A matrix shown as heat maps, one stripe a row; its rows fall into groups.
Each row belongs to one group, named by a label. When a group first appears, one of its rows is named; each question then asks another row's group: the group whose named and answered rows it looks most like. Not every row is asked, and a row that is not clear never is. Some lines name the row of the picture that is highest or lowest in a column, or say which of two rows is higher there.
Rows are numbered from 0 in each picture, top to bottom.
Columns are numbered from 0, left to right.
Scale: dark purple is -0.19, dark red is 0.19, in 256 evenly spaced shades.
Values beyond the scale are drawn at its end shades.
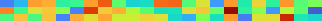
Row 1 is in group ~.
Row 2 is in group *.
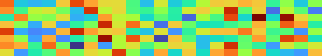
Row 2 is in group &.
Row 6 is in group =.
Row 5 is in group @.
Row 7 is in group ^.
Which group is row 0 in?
^
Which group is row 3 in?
@
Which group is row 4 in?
^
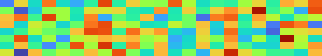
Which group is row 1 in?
^
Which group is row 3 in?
~
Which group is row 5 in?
*
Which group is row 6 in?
*
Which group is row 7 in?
^
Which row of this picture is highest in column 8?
7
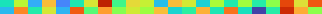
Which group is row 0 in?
@
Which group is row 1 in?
*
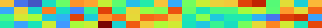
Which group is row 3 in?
@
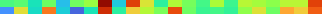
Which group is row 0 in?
@
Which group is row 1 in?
@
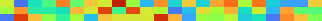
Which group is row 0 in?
^
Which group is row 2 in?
*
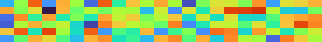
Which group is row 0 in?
&
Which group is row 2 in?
*
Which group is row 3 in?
&
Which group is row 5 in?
~
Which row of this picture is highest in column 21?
3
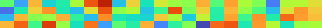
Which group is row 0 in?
~
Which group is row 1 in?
~
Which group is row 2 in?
&
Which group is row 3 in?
=
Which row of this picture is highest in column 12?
1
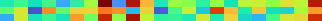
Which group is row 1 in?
=
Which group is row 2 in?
*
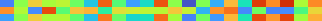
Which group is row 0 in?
&
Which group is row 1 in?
=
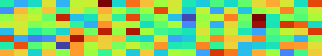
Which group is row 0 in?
@
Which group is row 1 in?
*
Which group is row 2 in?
&
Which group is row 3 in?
&
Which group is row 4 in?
*
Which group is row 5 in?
^
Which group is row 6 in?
*
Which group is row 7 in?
=
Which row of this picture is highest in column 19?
0
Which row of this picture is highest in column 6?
5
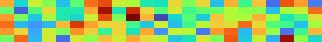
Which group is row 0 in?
~
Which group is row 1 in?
@
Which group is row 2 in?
@
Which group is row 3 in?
^
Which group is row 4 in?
=
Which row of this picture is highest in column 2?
0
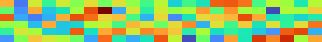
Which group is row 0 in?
^
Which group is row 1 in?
~
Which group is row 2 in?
^
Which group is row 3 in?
@
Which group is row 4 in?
*
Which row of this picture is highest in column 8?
4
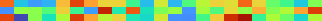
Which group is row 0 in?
^
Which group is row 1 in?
&
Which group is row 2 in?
^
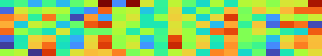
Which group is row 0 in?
@
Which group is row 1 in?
&
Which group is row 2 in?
=
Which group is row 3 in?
~
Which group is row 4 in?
=
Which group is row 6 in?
~
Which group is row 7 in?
=
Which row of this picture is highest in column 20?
3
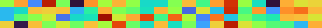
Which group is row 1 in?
&
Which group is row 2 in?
@
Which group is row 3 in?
^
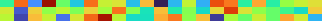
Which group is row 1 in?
^
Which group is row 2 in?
~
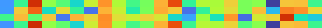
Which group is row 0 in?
~
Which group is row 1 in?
&
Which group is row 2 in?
*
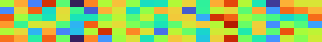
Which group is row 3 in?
~
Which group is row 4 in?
@
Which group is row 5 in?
=
